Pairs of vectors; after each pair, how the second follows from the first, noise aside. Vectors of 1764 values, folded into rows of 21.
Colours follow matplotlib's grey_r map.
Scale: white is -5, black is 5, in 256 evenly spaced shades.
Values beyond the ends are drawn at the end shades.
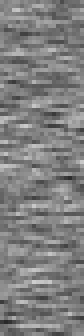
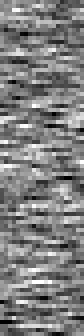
scaled up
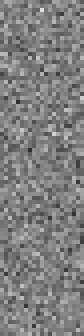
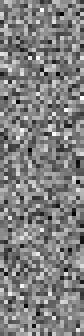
scaled up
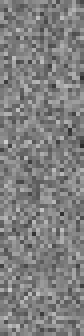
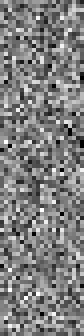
scaled up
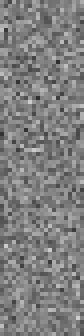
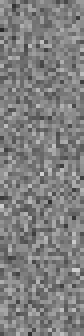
shuffled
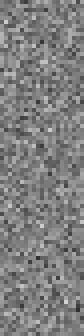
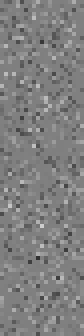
partly zeroed
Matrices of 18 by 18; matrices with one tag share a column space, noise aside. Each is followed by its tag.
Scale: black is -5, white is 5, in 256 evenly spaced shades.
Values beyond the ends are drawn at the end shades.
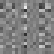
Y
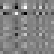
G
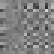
Y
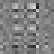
Y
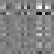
G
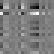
G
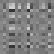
Y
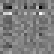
G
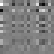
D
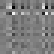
G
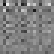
D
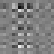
Y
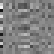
Y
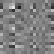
Y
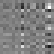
Y
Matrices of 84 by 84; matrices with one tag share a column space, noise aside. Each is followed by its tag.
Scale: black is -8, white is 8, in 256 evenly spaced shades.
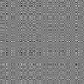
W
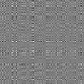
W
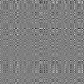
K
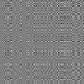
W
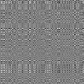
K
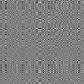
K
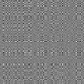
W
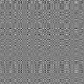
K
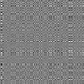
W
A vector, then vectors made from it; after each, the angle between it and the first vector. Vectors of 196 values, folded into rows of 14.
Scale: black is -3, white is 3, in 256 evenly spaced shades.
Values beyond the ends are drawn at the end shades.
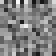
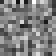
nearly opposite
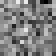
partly aligned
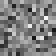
orthogonal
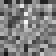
orthogonal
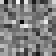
nearly parallel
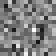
orthogonal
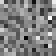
partly aligned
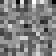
nearly opposite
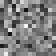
orthogonal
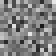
partly aligned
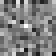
nearly parallel
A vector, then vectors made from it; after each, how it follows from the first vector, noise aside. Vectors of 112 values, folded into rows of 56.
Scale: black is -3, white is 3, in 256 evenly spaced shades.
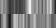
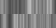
shrunk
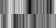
negated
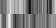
negated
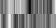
negated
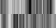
negated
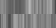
shrunk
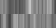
shrunk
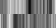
negated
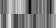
negated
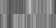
shrunk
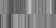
shrunk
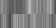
shrunk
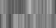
shrunk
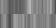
shrunk
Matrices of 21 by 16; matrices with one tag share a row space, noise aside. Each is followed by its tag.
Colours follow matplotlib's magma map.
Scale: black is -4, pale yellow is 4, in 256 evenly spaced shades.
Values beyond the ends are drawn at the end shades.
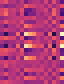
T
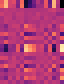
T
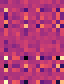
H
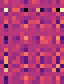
H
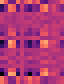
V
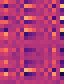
T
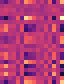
T
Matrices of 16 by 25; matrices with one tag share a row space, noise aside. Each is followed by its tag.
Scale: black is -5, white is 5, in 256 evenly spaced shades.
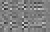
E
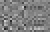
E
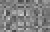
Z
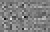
E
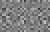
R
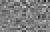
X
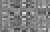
X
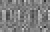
R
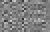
E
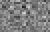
X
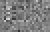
Z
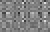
R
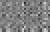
R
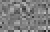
X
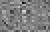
X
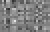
Z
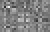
Z
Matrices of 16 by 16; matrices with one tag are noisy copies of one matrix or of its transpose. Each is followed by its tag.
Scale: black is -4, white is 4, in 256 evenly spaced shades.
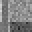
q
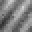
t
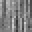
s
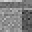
q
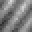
t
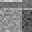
q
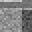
q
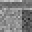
q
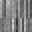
s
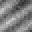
t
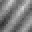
t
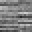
s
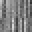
s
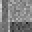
q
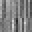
s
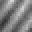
t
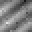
t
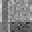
q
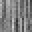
s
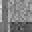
q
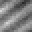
t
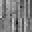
s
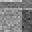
q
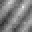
t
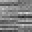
s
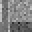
q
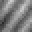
t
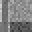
q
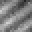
t
